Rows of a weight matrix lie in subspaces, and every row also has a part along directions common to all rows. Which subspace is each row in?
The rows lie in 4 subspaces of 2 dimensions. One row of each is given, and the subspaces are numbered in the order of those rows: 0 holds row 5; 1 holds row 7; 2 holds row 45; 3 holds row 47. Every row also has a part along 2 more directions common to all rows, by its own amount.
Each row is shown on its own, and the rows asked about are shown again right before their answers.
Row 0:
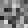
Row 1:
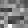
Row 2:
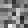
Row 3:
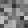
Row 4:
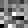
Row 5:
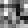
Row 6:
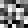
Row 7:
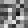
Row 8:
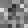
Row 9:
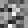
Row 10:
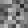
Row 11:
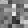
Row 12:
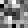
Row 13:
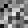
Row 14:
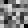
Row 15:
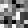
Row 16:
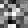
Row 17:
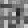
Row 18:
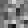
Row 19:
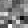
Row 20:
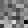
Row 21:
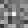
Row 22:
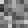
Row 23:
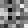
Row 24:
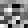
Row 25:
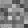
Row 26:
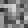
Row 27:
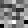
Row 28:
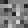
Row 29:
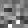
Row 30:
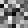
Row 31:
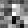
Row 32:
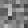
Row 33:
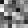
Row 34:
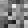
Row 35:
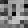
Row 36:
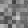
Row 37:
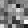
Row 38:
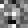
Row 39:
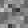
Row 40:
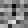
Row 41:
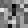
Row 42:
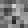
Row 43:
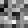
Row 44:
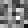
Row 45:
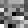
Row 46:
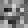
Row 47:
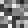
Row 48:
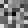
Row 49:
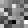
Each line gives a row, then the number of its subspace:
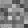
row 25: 1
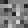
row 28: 0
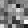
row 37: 0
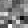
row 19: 0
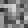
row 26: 1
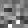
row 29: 0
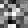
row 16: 3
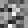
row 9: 3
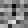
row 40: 1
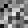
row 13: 3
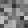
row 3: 2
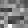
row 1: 2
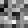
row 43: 3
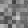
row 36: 3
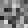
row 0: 2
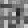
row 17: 0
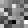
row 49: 2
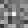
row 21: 3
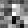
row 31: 0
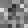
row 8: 1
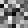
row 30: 3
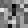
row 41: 1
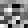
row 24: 0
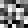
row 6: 0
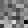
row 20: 2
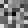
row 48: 3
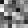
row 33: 3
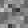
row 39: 3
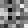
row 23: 1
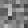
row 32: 2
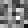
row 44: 1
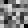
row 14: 1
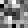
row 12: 3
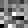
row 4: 2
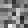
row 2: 0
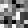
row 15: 3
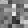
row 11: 0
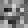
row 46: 2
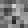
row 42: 0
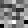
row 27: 2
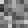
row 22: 3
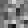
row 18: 1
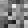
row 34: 2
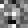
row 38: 3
